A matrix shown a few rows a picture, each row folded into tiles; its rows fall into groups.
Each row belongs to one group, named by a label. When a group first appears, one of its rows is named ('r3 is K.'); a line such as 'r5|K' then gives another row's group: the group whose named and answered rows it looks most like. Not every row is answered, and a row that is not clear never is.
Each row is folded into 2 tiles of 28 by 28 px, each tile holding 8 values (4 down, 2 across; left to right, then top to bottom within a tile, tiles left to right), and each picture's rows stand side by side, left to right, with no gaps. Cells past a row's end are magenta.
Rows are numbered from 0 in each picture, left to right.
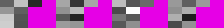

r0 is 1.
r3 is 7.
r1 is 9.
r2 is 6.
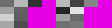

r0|1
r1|6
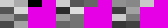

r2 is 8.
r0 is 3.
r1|6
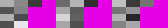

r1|1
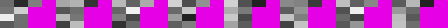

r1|3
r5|3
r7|1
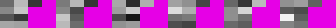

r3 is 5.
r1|1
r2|9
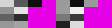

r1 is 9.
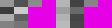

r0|6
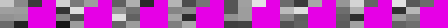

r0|5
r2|1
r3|7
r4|8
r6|3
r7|6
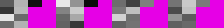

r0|3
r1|5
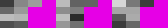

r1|7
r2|5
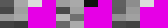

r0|8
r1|3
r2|8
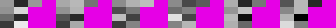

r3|7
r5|1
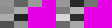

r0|7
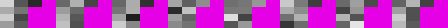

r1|1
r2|1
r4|7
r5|5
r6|3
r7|1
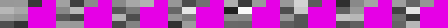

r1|9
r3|6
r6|8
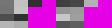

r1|8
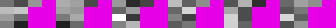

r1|5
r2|7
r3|6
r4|1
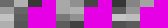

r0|1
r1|5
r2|8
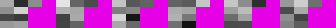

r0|9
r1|5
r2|7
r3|8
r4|5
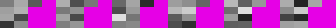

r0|3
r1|7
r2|3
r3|5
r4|6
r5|9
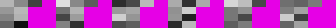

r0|5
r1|5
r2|8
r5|7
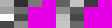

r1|1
